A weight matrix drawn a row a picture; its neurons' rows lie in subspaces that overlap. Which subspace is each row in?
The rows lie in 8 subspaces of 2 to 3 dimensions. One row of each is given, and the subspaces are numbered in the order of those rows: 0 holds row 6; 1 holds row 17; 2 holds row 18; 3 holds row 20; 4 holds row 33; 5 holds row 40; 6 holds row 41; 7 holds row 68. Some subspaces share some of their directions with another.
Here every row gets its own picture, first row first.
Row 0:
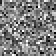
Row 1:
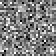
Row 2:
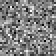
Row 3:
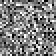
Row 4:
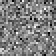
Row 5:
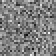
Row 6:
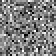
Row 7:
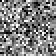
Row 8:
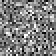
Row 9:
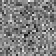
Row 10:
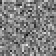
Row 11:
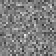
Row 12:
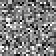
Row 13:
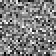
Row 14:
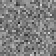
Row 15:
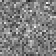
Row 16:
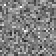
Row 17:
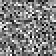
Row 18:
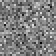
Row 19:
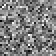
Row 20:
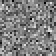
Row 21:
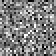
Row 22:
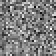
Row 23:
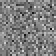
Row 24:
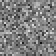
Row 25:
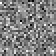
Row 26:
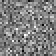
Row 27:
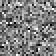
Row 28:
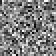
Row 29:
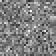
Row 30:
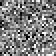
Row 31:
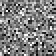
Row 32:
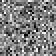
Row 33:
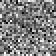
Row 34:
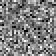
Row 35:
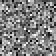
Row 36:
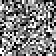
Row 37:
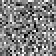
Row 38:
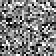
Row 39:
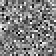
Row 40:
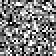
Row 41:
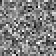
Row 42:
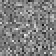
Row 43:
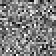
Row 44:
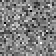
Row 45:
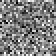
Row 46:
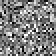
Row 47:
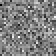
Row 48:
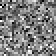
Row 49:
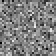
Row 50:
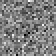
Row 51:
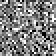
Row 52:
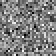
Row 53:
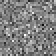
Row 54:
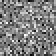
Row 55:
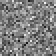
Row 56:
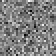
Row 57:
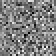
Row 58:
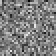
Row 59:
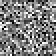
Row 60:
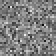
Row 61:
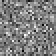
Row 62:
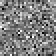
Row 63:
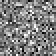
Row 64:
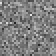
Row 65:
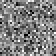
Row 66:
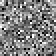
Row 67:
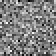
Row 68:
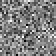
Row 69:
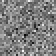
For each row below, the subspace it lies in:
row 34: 7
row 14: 6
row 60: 7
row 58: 6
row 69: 1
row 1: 5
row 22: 0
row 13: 4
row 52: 4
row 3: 2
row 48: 7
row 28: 6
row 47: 2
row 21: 5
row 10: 6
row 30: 1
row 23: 0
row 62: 1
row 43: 2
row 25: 5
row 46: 7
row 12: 5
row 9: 7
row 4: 3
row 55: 3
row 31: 1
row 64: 5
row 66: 1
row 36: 3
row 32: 0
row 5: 6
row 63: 5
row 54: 4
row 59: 1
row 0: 6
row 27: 5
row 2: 7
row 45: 4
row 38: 5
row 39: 1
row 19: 7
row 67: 4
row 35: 3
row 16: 7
